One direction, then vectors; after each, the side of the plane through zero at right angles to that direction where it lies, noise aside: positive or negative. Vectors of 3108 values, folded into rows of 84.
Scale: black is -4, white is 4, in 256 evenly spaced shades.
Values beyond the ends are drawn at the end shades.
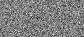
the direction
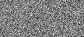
positive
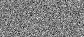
negative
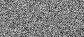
positive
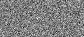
negative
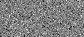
negative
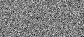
positive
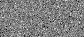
positive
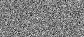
negative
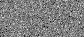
positive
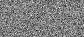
positive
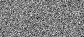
positive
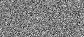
negative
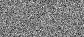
positive
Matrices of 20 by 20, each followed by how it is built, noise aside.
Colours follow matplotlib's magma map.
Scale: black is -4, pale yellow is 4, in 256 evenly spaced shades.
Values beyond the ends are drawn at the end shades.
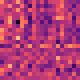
low rank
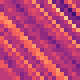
Toeplitz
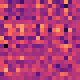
low rank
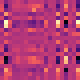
low rank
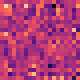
low rank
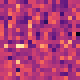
low rank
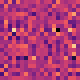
low rank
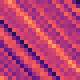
Toeplitz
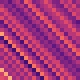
Toeplitz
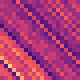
Toeplitz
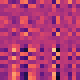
low rank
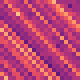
Toeplitz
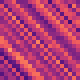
Toeplitz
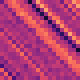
Toeplitz
